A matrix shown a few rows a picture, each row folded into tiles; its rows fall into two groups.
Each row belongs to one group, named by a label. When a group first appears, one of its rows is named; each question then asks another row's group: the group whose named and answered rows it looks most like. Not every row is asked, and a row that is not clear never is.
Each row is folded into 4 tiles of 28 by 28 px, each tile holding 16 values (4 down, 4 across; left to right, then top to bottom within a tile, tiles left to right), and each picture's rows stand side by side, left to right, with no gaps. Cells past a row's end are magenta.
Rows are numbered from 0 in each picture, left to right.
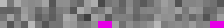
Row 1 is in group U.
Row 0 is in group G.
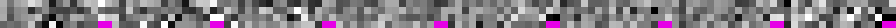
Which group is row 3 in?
U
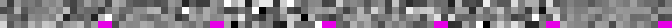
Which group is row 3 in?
G
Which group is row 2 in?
G
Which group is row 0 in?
U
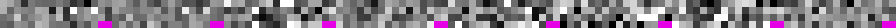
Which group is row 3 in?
U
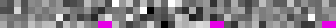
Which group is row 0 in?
U
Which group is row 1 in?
G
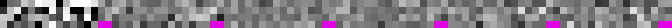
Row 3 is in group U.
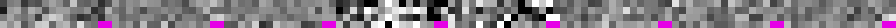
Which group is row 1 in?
U
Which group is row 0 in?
U
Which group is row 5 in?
U
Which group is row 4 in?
U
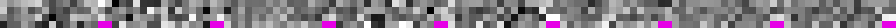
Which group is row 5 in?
U
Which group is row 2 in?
U
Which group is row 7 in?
U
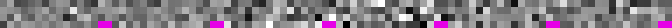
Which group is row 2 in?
U
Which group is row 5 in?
G
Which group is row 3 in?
G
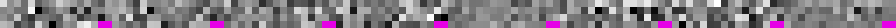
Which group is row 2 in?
G
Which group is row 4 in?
U
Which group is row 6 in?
G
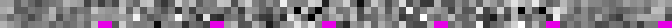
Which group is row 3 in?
G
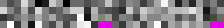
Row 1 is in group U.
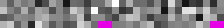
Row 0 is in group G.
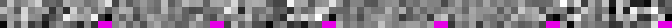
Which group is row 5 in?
G
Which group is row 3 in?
U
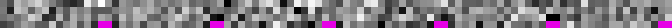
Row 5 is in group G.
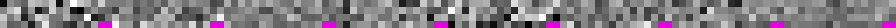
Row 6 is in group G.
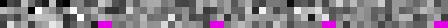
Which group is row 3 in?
G
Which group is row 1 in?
U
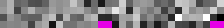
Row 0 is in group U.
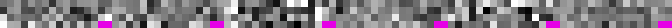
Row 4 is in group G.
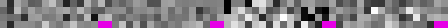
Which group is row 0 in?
U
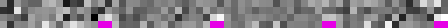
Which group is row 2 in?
U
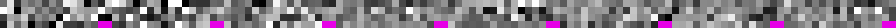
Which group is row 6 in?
U
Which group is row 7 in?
G
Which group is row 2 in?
U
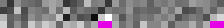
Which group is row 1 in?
U
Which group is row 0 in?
U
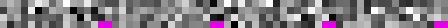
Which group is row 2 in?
G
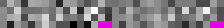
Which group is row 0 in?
G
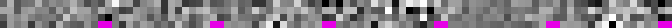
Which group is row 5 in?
U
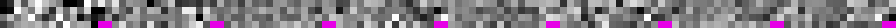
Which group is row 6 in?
U
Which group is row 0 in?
U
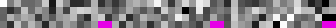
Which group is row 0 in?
G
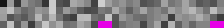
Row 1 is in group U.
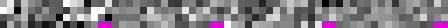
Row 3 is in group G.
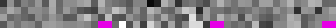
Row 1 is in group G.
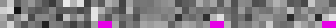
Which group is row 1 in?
U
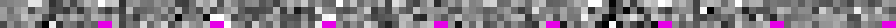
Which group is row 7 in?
G
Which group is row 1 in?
U
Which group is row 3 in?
G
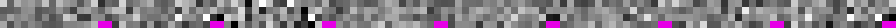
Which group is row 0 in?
G
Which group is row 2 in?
G
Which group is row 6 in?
G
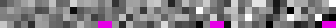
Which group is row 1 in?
G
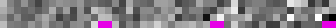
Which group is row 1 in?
U
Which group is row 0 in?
U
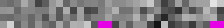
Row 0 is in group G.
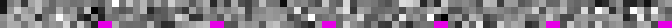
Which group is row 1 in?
G
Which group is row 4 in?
G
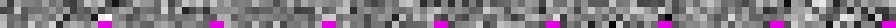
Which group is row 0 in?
U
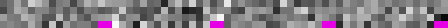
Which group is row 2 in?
G
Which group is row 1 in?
U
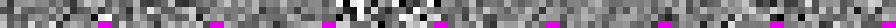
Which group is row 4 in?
G
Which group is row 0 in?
U
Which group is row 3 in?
G
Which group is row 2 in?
G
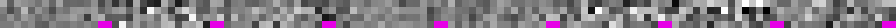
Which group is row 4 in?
U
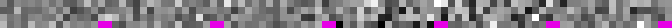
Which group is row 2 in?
G
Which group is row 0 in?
U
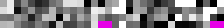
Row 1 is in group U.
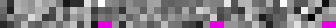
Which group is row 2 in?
G
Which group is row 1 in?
G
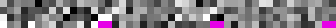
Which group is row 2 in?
G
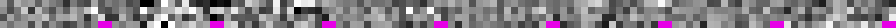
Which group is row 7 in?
U
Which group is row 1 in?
U
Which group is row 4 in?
G
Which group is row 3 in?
G
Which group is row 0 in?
G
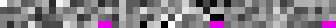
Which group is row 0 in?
G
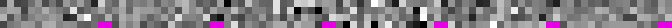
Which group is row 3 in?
G
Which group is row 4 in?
U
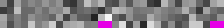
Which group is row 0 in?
U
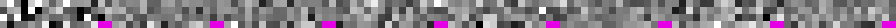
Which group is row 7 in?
G
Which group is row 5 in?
G
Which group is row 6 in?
U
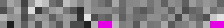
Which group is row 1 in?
U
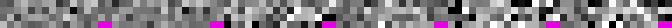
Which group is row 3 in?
U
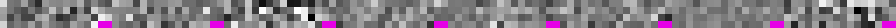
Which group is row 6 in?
G
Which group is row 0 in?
U
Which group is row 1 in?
G
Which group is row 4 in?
U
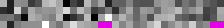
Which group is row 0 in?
U
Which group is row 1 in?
U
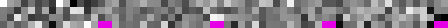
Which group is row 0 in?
G
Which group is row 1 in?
U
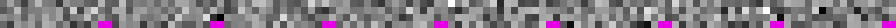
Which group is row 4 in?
G
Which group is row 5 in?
G
